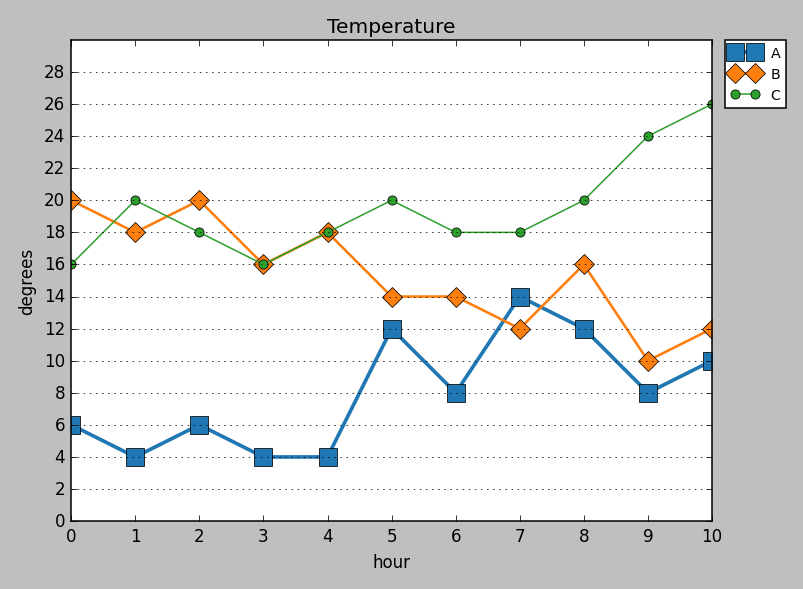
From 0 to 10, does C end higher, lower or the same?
higher
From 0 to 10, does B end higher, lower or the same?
lower
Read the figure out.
Title: Temperature
x-axis: hour, ticks 0 1 2 3 4 5 6 7 8 9 10
y-axis: degrees, ticks 0 2 4 6 8 10 12 14 16 18 20 22 24 26 28
Legend: A, B, C
Values:
A: 6 4 6 4 4 12 8 14 12 8 10
B: 20 18 20 16 18 14 14 12 16 10 12
C: 16 20 18 16 18 20 18 18 20 24 26
